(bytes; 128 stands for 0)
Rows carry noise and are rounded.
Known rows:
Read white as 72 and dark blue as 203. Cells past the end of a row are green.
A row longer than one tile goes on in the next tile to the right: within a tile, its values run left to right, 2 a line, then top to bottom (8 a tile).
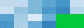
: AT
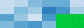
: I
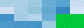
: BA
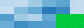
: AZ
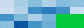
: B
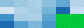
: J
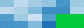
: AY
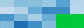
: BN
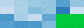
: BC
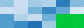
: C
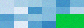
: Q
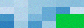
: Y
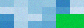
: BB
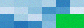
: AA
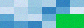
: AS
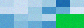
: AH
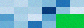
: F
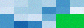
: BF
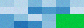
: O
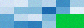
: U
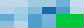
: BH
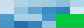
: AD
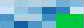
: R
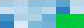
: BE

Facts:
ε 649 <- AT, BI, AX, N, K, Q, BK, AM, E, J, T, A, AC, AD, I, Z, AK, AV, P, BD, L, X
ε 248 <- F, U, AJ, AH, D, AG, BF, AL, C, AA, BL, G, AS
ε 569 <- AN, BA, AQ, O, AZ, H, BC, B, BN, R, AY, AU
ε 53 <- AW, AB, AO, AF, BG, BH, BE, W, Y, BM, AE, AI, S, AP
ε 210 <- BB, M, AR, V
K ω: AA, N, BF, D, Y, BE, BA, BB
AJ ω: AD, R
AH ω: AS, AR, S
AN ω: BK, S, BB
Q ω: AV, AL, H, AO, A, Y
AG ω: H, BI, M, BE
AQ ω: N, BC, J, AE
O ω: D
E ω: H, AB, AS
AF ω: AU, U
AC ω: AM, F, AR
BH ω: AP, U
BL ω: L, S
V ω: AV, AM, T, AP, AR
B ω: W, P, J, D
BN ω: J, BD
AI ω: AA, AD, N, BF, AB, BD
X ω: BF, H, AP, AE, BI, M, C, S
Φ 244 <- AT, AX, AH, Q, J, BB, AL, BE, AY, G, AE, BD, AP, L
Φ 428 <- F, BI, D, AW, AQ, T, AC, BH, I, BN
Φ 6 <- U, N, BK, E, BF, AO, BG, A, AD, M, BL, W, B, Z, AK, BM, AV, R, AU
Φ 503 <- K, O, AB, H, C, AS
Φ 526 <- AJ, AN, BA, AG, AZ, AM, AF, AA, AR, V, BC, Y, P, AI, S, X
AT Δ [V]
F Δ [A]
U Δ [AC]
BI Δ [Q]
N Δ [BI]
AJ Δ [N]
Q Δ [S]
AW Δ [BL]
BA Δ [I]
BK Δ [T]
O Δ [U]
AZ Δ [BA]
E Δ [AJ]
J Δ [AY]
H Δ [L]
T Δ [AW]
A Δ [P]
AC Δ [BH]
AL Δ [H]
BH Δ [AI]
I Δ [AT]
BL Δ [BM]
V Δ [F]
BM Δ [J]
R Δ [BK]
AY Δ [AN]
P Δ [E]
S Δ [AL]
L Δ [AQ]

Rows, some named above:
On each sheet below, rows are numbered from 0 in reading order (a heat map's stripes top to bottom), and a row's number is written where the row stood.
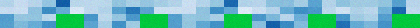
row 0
AH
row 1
AO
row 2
AH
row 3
BN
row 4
J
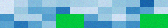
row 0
W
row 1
G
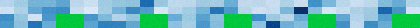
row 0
P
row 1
AJ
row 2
BH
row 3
BL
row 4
AM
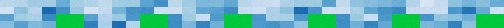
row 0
AW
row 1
H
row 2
P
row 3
BK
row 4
P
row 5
E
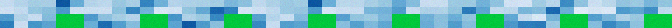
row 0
AL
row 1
AG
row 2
R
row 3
AL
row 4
AN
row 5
AC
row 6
U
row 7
K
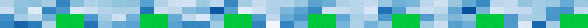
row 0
D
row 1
BD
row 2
U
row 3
S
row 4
T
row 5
V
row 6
BI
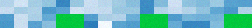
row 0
AR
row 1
L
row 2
AQ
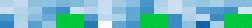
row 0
Y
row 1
AP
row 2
N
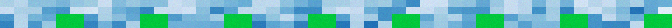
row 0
Y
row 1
AB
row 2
X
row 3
AX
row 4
H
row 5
AF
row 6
AI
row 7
M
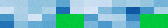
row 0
BD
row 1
BM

